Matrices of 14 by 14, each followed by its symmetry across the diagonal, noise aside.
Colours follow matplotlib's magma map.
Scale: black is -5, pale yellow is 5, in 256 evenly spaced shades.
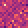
symmetric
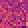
antisymmetric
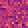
neither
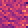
neither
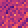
symmetric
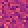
neither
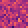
neither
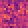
antisymmetric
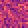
antisymmetric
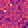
symmetric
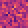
antisymmetric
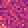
neither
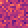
neither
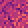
symmetric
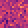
antisymmetric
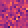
antisymmetric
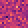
antisymmetric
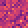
symmetric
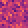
antisymmetric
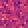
antisymmetric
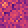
symmetric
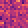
antisymmetric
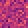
neither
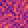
symmetric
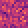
neither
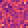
symmetric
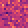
neither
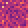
symmetric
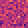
neither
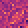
symmetric
